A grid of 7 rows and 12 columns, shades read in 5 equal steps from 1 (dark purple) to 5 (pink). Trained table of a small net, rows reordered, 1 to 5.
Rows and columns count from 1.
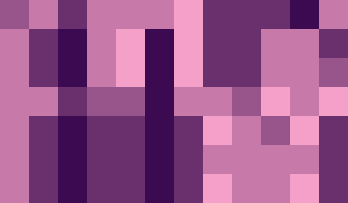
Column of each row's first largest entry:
7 5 5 10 8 1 8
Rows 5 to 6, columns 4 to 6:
2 2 1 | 2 2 1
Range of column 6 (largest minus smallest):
3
